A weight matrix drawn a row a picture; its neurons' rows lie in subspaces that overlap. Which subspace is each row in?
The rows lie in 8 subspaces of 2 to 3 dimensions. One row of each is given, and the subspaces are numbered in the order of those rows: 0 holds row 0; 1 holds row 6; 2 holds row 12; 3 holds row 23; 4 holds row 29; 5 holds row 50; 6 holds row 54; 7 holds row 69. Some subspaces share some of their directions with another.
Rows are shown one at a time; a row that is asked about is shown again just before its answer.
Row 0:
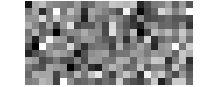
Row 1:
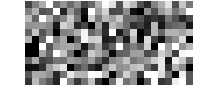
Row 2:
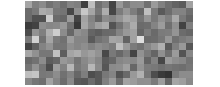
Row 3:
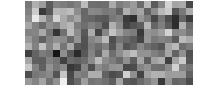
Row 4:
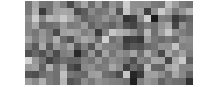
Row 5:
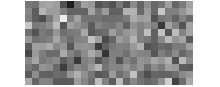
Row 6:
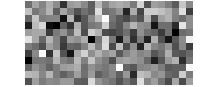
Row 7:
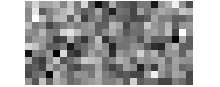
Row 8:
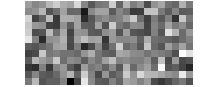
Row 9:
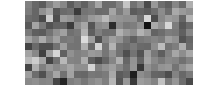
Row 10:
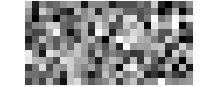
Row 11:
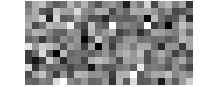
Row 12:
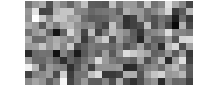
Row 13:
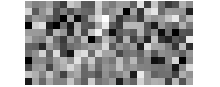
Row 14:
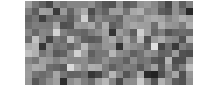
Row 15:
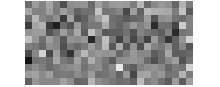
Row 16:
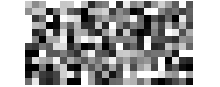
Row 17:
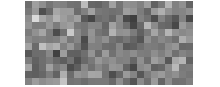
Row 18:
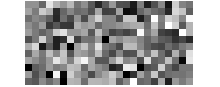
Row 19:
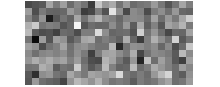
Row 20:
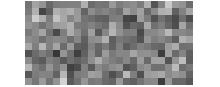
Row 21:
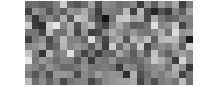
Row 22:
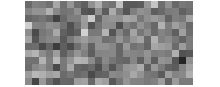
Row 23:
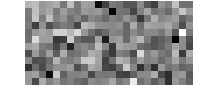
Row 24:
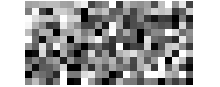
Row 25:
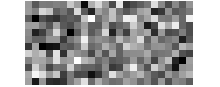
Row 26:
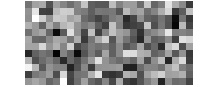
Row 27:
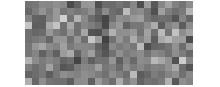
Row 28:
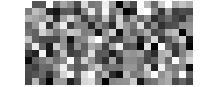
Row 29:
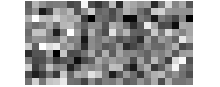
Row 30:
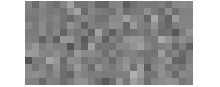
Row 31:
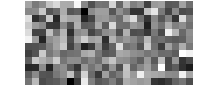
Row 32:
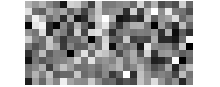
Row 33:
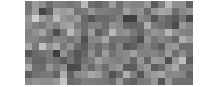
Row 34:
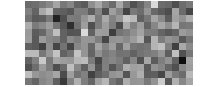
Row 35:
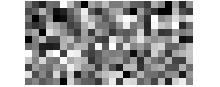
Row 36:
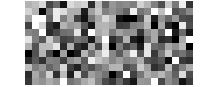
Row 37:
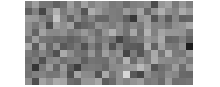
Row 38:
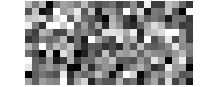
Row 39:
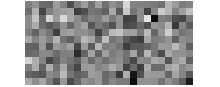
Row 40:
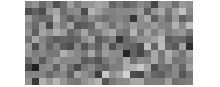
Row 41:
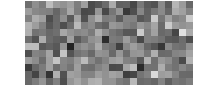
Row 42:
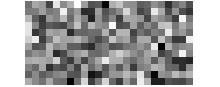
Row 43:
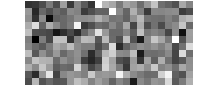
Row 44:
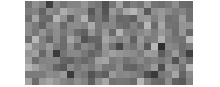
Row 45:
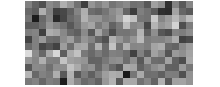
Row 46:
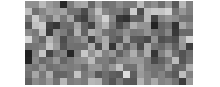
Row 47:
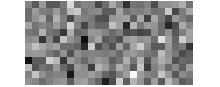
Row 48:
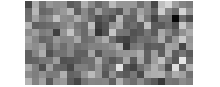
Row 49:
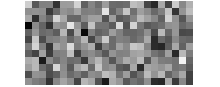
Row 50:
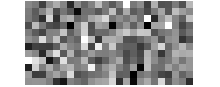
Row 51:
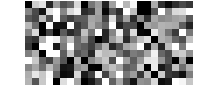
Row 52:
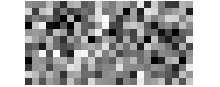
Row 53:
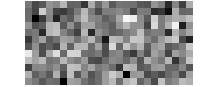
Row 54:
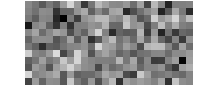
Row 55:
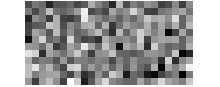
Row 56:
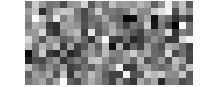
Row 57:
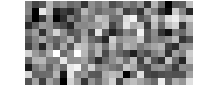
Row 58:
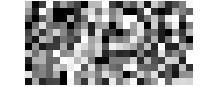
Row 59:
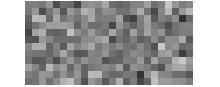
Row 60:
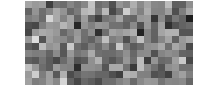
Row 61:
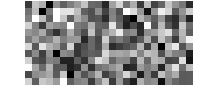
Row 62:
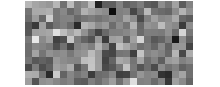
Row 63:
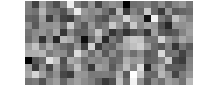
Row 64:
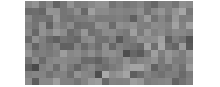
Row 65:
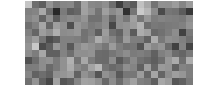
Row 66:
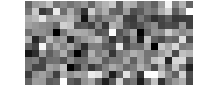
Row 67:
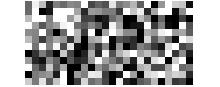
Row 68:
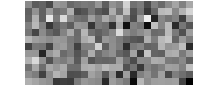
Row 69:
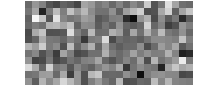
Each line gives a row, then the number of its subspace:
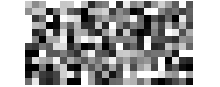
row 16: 7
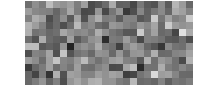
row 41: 3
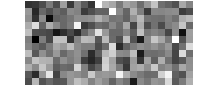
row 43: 3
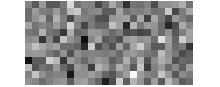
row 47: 5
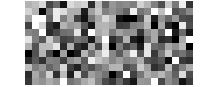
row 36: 1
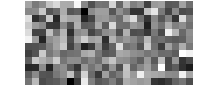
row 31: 7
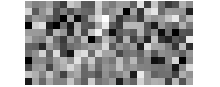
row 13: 6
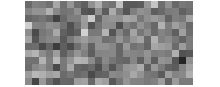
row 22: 4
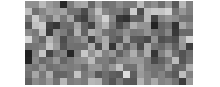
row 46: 6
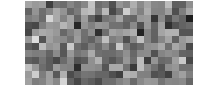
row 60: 3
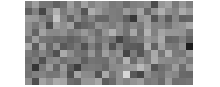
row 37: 2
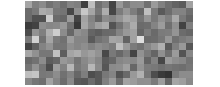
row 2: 3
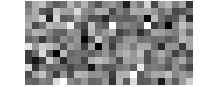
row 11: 5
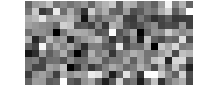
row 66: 0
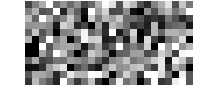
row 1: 0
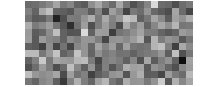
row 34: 4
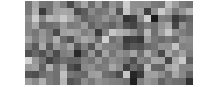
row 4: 5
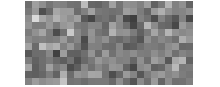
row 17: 4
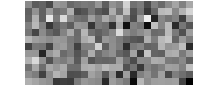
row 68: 5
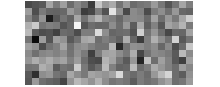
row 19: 3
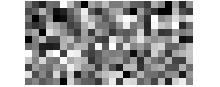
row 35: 6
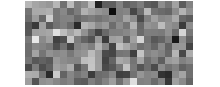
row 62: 3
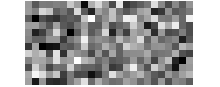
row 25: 4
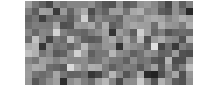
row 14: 0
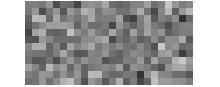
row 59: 7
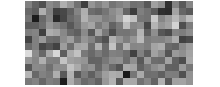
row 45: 6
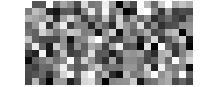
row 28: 0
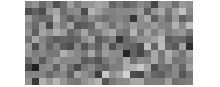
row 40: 2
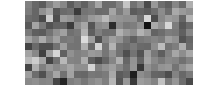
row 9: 5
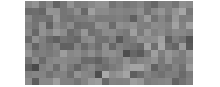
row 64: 2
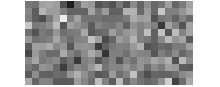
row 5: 6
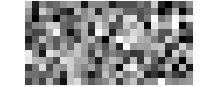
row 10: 1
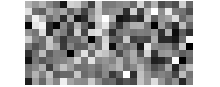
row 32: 1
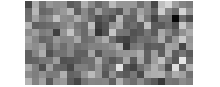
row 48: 1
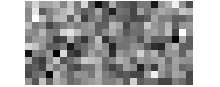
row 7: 3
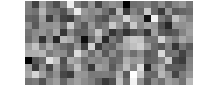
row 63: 5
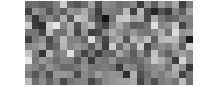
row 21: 6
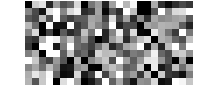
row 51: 0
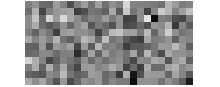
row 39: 5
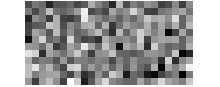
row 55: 7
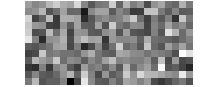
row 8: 7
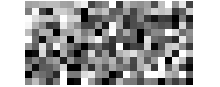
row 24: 7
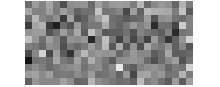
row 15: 1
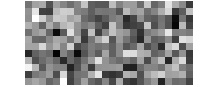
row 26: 2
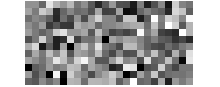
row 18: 3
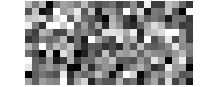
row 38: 1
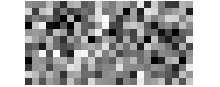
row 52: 1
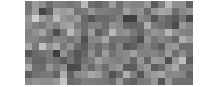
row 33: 4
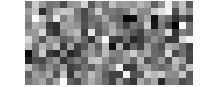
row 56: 1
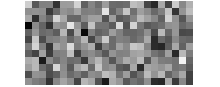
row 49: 4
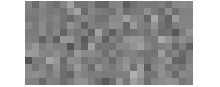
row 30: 5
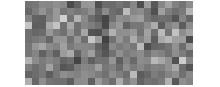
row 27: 6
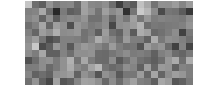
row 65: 0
